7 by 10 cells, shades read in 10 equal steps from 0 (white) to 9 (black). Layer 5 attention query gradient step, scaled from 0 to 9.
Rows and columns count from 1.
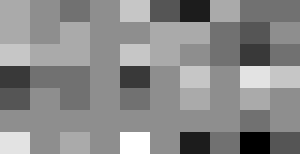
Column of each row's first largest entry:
7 9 9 1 1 9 9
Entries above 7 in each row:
1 0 0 0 0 0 2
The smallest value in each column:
1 3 3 4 0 3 2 3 1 2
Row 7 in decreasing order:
9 8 6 5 4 4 4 3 1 0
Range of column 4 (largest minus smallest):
0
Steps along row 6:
same same same same same same same up down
